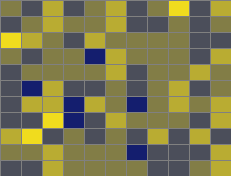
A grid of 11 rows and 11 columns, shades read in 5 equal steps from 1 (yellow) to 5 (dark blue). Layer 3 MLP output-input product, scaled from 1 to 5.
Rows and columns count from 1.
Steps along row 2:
down down up same down up same down up down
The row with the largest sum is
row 6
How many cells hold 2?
27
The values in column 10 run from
2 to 4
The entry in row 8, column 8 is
3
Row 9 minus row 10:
-1 -2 2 0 1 0 -1 -2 0 -2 2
